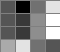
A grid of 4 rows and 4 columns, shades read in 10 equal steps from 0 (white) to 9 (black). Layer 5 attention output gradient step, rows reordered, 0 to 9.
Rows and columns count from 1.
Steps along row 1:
up down down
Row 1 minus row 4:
3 8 0 -5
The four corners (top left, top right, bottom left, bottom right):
6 1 3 6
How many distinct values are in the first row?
4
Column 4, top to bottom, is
1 0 0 6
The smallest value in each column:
3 1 4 0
